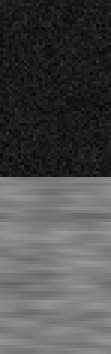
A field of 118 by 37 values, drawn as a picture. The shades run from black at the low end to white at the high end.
It is made of 2 by 1 panels. Panel 1,1: very low, fine-grained, faint in contrast. Panel 2,1: middling, streaked across, faint in contrast.
